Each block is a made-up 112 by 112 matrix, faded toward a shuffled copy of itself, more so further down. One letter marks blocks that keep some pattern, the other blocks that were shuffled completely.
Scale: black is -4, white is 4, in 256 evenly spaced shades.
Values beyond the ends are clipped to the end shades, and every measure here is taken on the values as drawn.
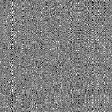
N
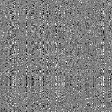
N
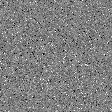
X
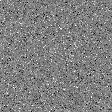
X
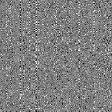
N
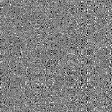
N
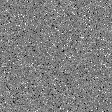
X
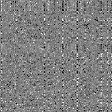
N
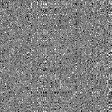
N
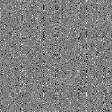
N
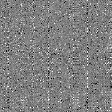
N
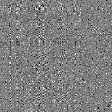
N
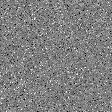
X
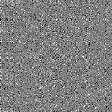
N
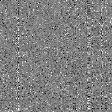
N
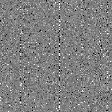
N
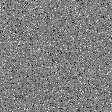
X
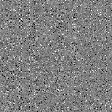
N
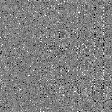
N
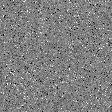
X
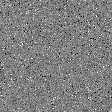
X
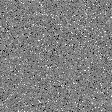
X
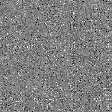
N
